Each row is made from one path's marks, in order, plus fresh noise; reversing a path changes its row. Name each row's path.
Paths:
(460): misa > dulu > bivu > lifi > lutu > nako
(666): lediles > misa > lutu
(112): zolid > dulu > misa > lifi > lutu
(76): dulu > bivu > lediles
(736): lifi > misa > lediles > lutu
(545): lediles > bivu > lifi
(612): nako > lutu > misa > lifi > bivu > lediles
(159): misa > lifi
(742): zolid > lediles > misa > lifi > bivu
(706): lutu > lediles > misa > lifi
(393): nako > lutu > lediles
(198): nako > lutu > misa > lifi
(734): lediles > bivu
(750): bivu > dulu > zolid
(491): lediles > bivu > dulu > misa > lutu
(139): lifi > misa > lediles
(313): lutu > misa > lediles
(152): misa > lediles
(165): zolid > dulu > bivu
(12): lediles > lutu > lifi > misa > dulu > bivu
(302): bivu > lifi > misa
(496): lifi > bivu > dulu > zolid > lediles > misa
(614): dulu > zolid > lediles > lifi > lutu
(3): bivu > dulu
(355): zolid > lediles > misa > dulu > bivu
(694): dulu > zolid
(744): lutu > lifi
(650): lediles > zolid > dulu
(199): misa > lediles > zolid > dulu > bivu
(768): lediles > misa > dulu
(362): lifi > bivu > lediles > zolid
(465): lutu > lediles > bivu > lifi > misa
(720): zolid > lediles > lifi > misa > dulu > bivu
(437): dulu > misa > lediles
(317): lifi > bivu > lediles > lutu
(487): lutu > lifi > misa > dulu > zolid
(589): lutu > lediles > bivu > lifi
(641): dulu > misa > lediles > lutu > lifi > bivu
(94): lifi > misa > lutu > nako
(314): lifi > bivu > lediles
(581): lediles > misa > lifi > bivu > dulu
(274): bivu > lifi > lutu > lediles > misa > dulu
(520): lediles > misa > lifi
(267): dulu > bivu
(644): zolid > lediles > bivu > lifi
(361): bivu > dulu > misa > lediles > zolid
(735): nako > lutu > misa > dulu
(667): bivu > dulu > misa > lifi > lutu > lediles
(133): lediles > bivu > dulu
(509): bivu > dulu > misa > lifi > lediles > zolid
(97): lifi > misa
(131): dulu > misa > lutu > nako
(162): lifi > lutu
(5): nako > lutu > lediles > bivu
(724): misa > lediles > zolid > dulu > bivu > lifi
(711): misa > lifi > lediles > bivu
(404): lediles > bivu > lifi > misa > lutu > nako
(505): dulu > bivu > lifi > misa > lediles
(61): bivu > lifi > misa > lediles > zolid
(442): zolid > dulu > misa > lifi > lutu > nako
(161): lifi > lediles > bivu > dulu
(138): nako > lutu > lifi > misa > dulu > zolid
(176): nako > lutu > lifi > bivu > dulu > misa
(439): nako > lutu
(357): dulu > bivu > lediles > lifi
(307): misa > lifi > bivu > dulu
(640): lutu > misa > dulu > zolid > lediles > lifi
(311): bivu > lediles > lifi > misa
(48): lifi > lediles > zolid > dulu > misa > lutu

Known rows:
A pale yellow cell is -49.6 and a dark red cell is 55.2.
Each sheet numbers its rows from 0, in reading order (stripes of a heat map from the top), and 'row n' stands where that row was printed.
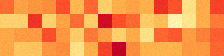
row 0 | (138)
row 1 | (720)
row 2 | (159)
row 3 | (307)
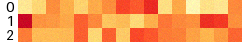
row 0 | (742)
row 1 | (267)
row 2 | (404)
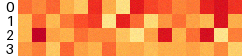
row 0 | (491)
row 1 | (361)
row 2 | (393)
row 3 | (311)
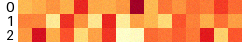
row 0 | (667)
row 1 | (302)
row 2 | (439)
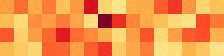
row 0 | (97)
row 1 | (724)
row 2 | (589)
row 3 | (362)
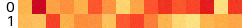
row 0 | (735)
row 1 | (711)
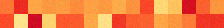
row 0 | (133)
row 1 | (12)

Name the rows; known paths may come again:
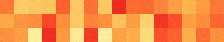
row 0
(404)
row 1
(159)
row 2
(302)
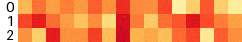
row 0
(161)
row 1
(437)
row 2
(640)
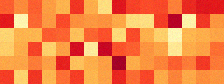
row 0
(491)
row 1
(487)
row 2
(644)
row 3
(355)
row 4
(667)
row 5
(641)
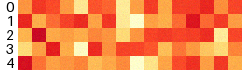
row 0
(666)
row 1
(744)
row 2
(735)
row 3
(48)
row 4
(694)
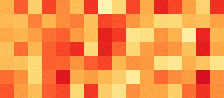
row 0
(198)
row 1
(711)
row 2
(509)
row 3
(361)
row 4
(362)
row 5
(750)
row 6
(545)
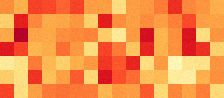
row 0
(706)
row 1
(152)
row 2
(393)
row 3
(76)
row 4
(742)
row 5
(720)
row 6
(465)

